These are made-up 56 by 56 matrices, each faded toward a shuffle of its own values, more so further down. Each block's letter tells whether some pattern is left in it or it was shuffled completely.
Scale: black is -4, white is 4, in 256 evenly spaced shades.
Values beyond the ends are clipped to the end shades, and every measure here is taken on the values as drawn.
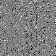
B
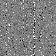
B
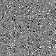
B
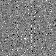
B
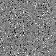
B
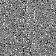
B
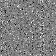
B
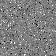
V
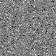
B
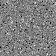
V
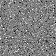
V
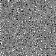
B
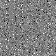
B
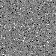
V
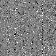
B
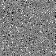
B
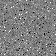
V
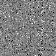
B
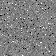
V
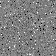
V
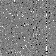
B
